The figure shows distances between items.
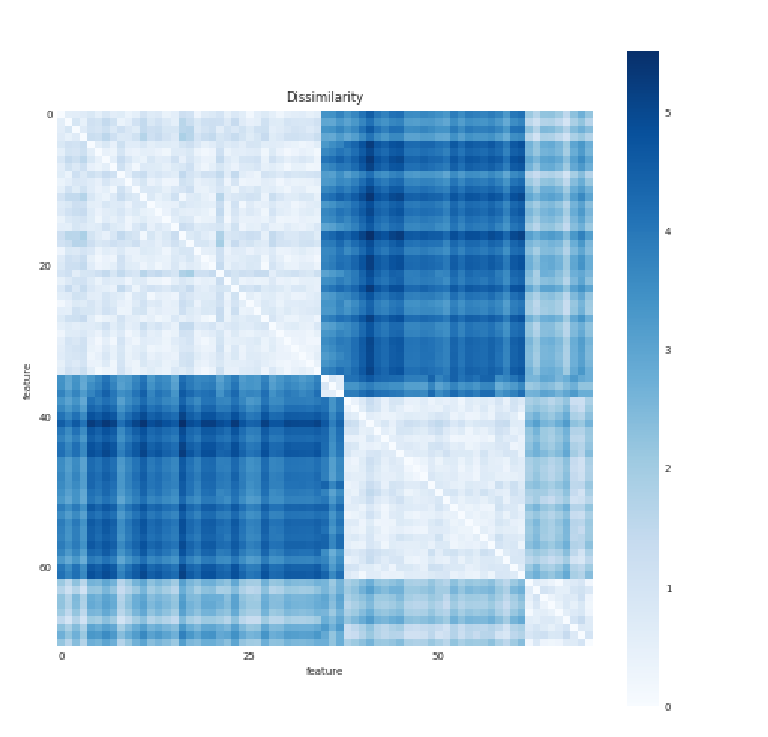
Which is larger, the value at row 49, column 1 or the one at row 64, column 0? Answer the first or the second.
the first
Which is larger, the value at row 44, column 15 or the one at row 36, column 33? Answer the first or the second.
the first
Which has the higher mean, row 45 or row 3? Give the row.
45
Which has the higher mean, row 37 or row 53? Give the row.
37
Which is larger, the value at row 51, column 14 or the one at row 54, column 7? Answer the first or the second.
the second
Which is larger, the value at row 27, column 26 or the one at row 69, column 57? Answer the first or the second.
the second
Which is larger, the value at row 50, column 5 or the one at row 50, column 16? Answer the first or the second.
the second
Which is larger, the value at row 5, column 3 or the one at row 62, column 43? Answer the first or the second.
the second
